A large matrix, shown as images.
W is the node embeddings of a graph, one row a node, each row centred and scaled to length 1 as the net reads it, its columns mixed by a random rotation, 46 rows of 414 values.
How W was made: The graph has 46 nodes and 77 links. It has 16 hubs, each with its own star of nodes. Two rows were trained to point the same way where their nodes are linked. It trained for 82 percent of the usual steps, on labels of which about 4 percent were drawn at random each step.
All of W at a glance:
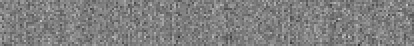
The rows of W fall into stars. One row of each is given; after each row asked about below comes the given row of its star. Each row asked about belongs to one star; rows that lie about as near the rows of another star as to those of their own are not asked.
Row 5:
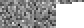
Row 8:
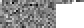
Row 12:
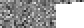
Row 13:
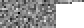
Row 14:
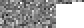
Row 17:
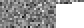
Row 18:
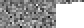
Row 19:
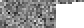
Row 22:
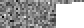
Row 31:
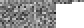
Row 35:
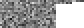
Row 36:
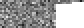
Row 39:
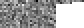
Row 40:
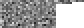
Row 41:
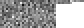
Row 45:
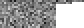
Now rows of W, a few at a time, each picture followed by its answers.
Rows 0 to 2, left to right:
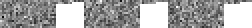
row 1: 39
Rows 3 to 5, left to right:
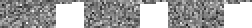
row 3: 45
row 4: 22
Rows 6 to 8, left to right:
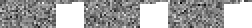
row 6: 5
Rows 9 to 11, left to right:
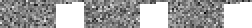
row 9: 13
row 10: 35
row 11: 36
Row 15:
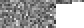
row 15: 14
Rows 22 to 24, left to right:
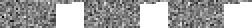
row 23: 41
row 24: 41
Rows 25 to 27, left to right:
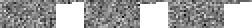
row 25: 31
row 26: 19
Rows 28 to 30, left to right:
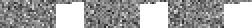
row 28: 31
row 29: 12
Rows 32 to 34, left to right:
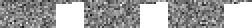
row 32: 45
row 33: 14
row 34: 13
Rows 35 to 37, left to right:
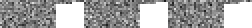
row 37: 36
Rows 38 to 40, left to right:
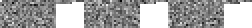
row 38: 8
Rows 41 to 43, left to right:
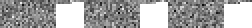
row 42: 18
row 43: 17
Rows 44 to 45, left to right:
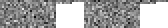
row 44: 39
